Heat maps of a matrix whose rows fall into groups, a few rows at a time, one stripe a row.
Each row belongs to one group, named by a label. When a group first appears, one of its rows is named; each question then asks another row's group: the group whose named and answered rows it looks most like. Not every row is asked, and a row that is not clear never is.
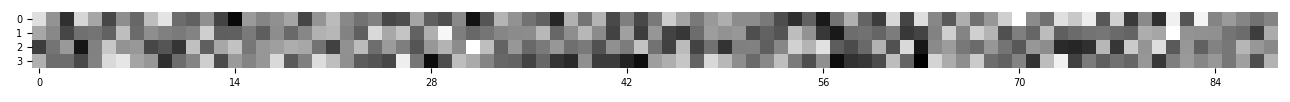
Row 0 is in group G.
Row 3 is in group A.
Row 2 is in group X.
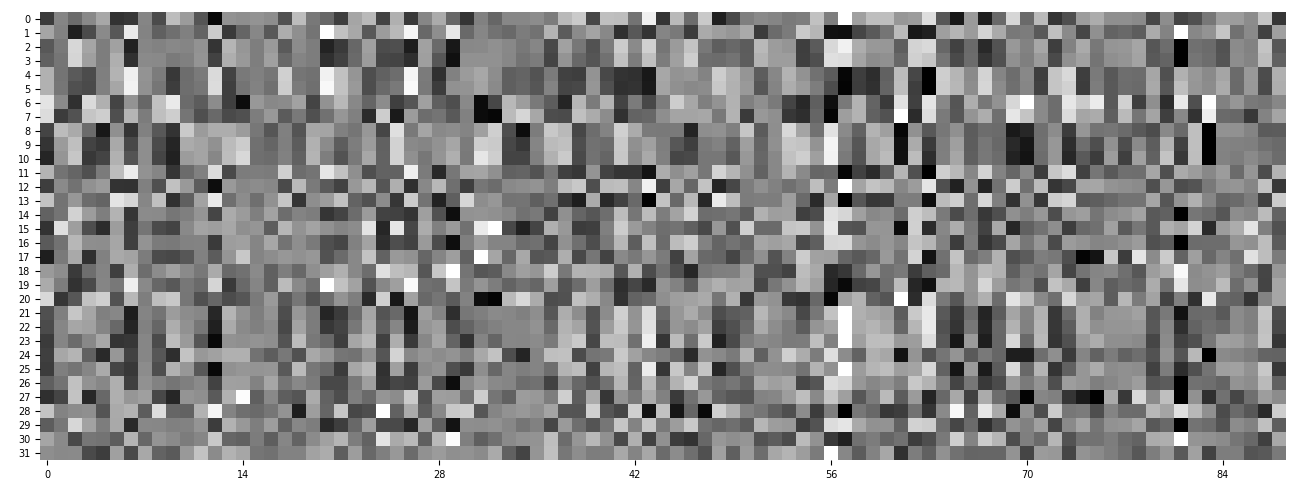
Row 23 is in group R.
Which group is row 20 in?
G
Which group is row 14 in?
R
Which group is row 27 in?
X
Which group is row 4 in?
A
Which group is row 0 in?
R
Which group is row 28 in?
A
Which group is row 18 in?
A
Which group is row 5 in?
A
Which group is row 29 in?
R
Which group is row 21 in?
R
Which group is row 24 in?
X
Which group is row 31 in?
X
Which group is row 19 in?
A
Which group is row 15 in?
X
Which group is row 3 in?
R
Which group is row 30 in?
A
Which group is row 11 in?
A
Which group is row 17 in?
X
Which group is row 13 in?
A
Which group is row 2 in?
R
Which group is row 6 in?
G
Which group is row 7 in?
G
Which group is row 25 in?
R
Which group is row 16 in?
R
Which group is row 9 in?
X
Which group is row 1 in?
A
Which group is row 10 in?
X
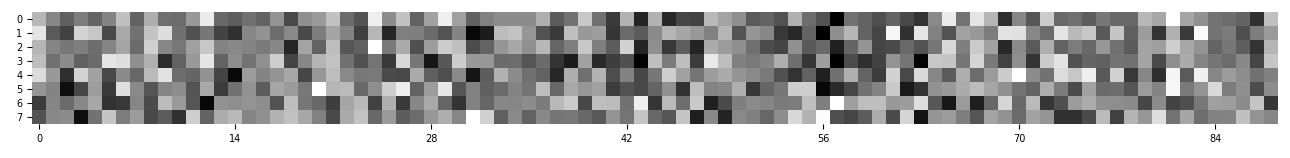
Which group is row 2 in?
A
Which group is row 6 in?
R
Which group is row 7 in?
X
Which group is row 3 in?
A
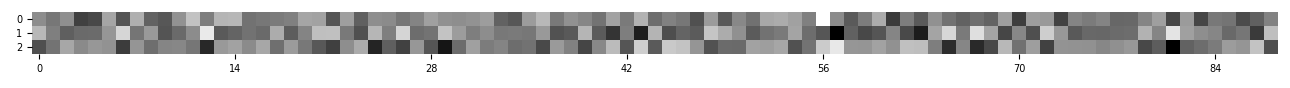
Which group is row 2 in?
R
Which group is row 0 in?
X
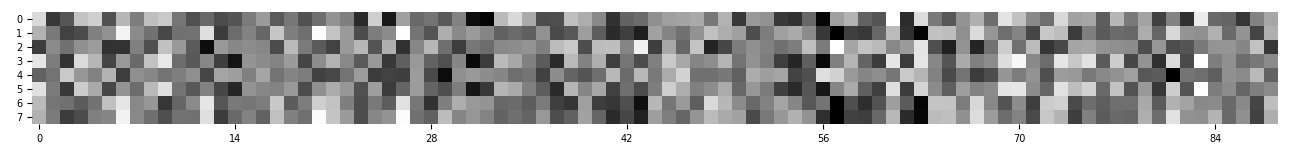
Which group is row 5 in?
G
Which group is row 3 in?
G
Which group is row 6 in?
A
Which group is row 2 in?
R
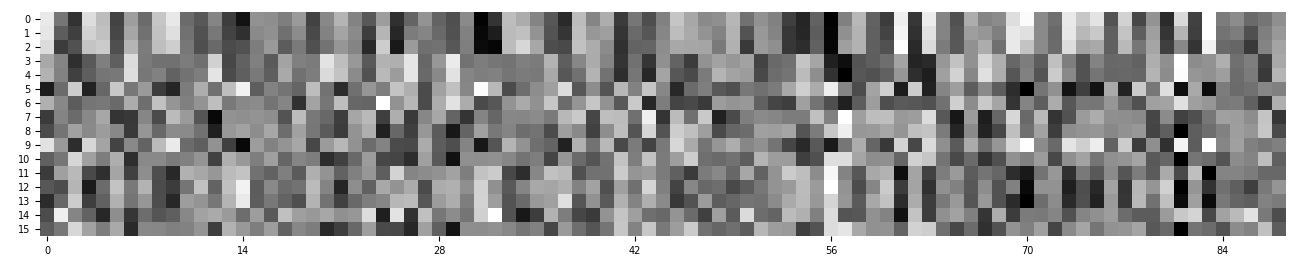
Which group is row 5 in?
X
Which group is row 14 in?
X
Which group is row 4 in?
A
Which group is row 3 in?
A
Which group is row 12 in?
X
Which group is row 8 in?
R
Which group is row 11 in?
X
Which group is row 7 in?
R
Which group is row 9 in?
G
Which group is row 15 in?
R
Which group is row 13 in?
X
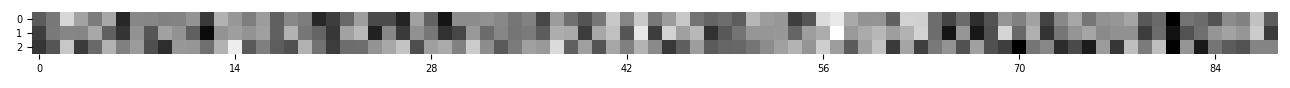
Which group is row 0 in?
R
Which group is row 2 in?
X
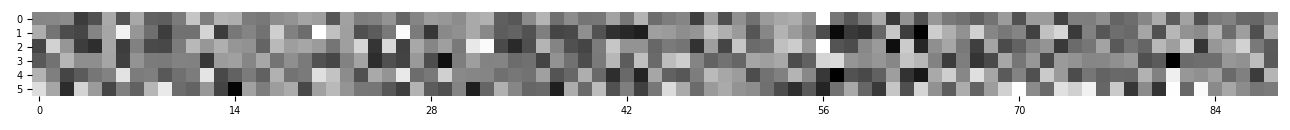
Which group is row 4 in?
A
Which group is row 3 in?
R
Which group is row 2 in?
X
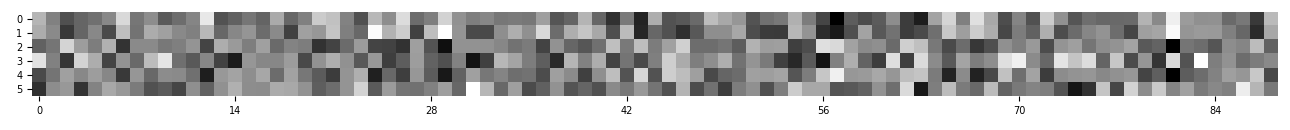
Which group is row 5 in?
X
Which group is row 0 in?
A
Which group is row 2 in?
R
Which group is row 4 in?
R
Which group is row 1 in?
A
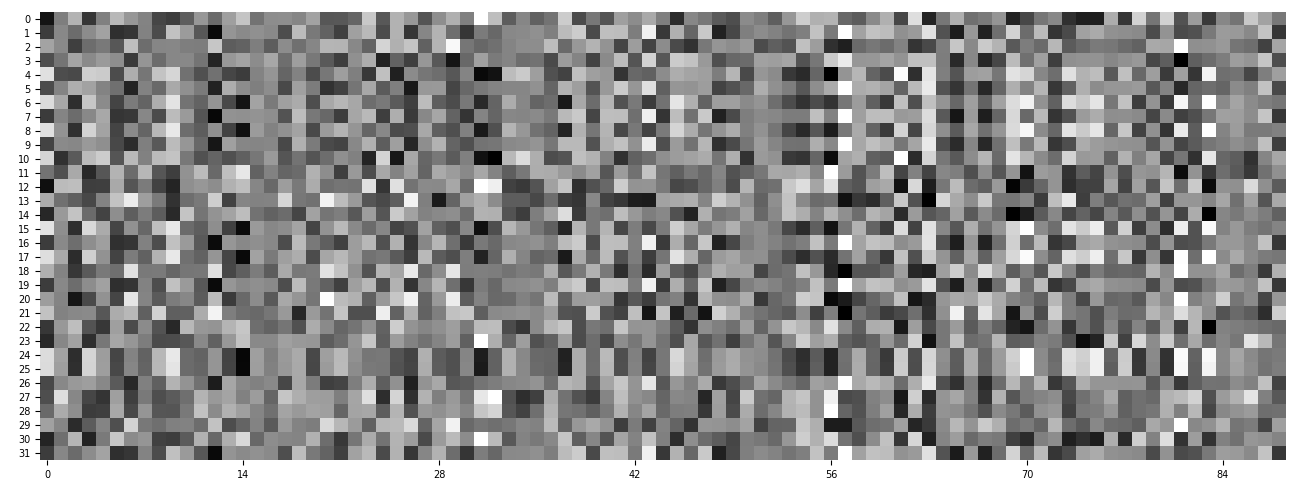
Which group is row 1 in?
R
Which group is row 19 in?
R
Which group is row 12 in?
X
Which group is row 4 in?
G
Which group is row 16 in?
R
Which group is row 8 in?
G
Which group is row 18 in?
A
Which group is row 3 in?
R
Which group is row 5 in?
R
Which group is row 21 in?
A
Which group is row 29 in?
A
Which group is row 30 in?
X
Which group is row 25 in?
G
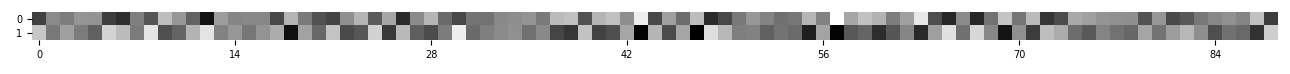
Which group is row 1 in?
A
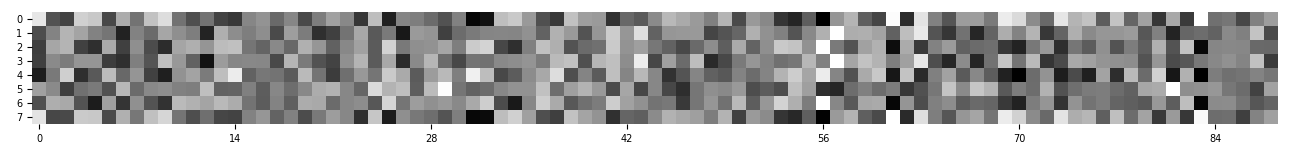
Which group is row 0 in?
G
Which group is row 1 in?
R
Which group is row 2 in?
X
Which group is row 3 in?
R
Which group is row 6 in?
X
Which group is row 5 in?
A
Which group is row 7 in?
G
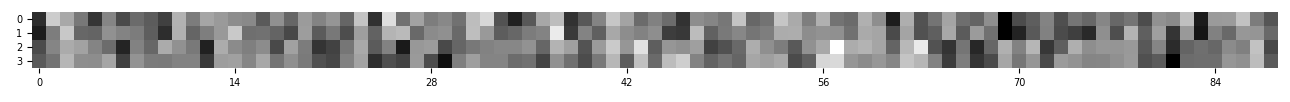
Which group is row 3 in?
R
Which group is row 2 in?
R
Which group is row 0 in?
X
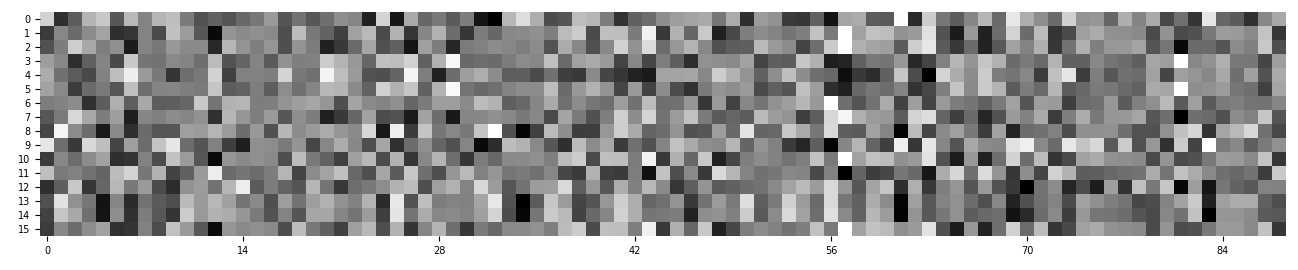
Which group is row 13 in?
X
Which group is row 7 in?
R
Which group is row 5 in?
A
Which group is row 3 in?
A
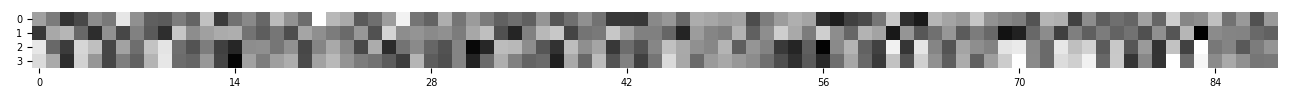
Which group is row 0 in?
A
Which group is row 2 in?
G
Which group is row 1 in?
X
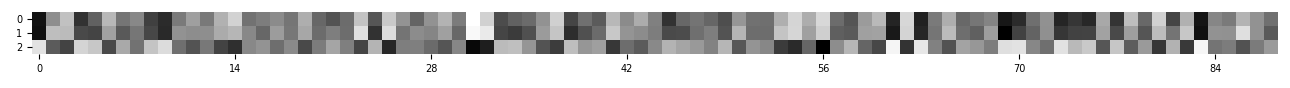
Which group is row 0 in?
X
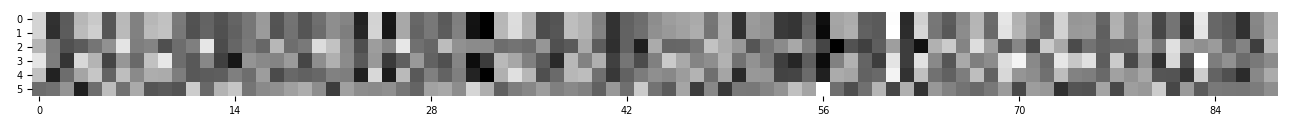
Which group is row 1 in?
G
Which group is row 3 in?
G
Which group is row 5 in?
X
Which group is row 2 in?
A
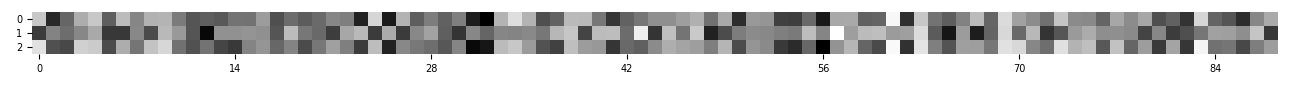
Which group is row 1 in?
R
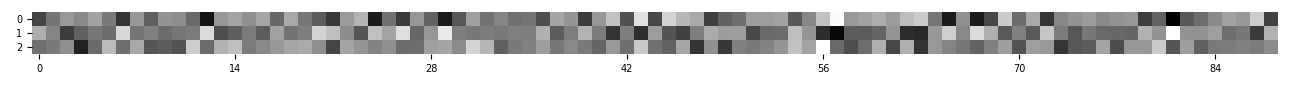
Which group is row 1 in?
A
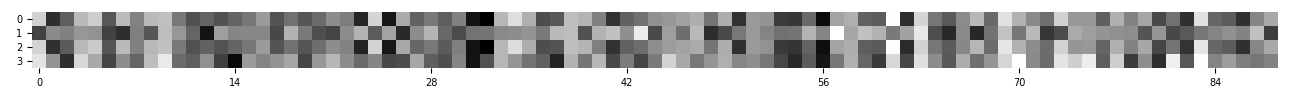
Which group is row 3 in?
G
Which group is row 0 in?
G
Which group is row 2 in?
G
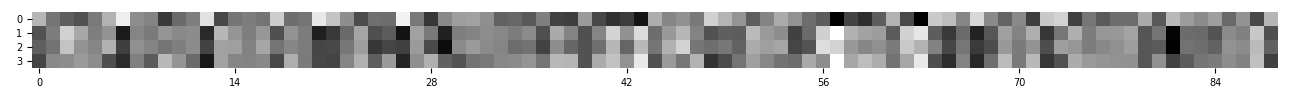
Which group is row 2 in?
R
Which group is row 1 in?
R
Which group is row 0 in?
A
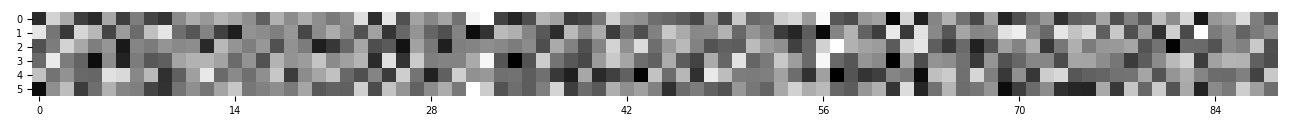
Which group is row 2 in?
R
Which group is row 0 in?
X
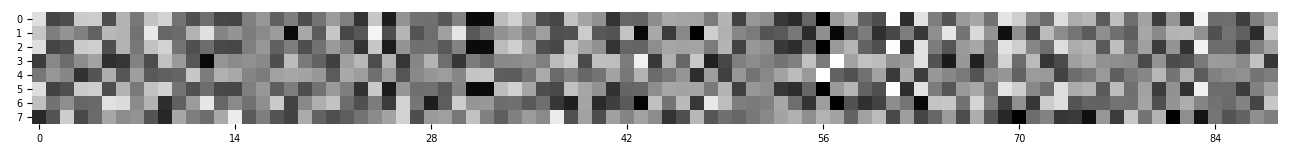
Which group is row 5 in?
G
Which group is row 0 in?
G
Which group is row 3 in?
R
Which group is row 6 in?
A
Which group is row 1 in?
A
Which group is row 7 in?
X
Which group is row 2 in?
G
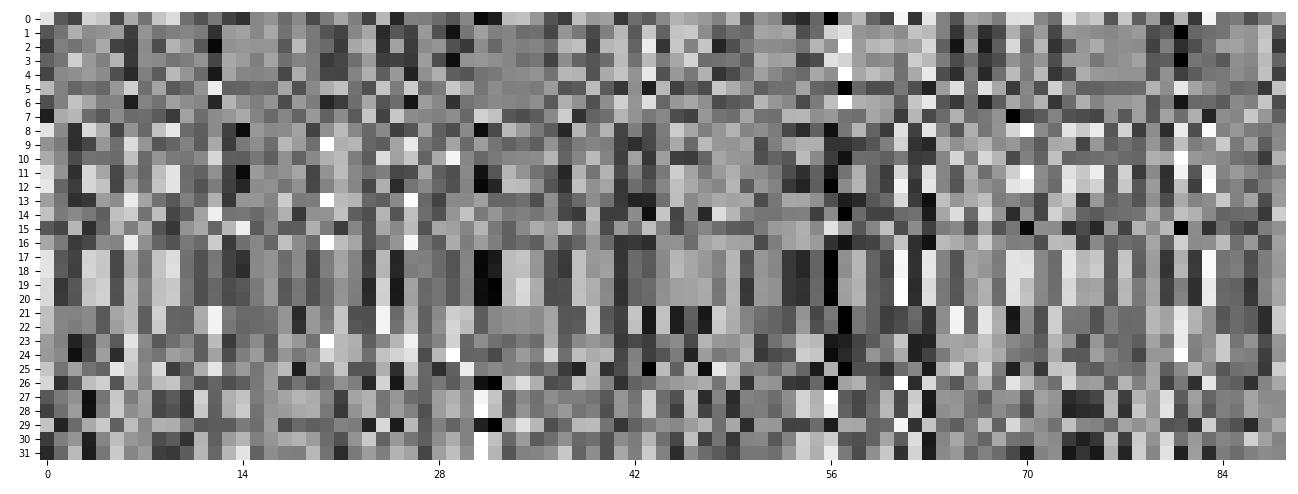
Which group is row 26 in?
G
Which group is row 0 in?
G
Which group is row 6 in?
R
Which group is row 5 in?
A
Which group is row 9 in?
A
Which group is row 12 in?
G
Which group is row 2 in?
R
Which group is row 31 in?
X
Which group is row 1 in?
R
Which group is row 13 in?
A
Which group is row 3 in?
R
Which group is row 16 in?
A
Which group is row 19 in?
G
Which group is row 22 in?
A
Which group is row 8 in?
G
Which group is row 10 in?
A
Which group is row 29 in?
G
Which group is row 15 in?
X
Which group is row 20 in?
G
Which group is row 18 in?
G
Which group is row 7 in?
X
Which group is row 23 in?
A
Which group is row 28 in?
X
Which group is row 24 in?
A
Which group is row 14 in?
A
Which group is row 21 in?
A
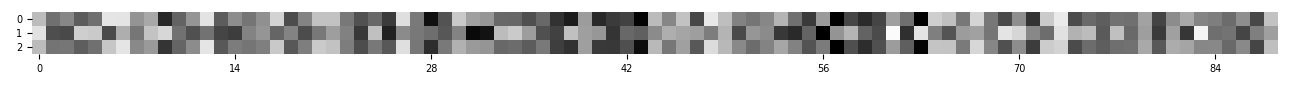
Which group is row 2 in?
A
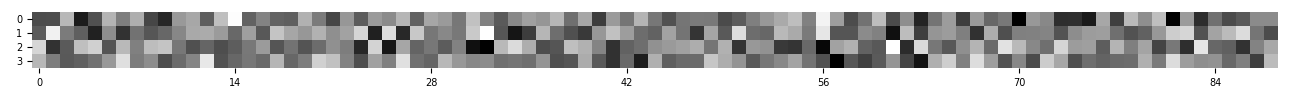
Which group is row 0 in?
X
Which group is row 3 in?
A
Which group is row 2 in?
G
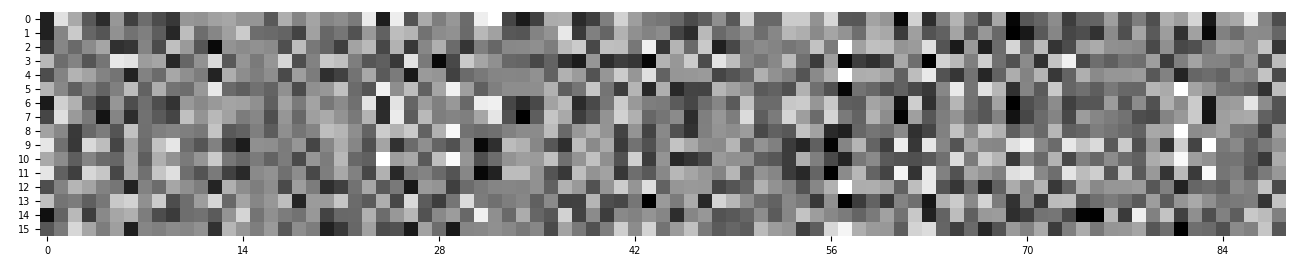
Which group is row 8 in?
A
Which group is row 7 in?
X
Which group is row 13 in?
A
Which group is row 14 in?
X
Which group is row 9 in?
G
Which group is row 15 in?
R
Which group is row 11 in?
G
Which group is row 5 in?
A
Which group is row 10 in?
A
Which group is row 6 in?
X
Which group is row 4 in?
R
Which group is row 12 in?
R
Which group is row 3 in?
A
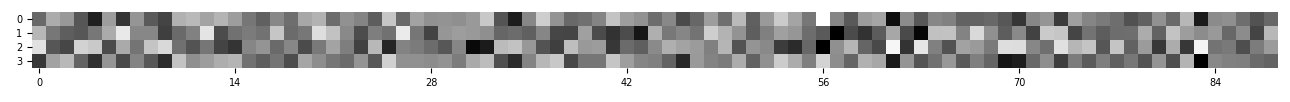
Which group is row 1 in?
A
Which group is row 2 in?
G
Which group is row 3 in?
X
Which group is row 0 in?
X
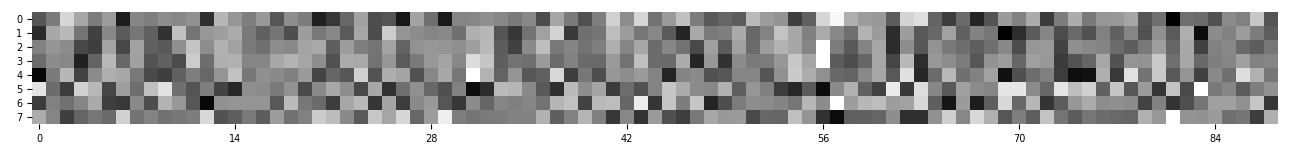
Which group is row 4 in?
X
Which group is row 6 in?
R
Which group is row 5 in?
G
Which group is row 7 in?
A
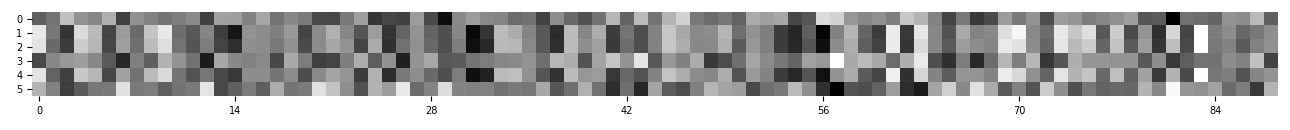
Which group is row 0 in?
R
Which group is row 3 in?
R
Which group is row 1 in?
G
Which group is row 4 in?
G
